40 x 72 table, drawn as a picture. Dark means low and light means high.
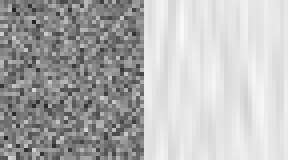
The table splits into one row of 2 panels. Panel 1,1: middling, fine-grained, strong in contrast. Panel 1,2: very high, streaked downward, faint in contrast.
